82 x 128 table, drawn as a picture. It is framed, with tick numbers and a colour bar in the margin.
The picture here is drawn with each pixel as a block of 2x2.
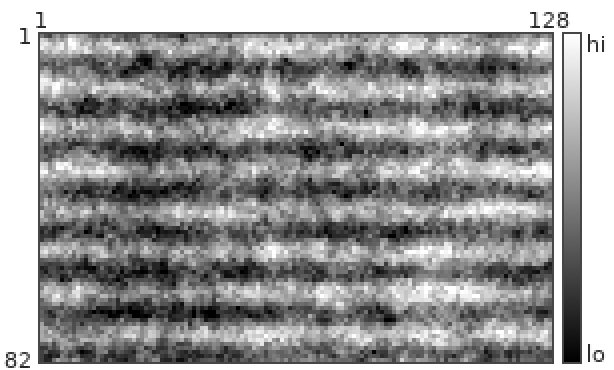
Overall the values sit about 50% of the way up the scale. The bottom left is the ninth with the lowest average. Stripes running across repeat 8 times from top to bottom.
